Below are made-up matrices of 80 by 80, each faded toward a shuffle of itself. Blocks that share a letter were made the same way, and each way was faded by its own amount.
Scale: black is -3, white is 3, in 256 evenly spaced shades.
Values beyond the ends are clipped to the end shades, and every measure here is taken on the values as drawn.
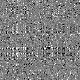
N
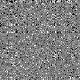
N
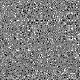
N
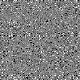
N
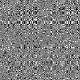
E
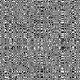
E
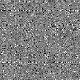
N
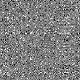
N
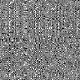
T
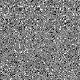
N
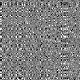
E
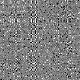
T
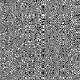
T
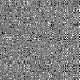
T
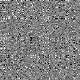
N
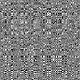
E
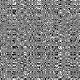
E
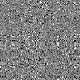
N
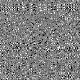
N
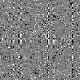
T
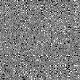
N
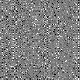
T
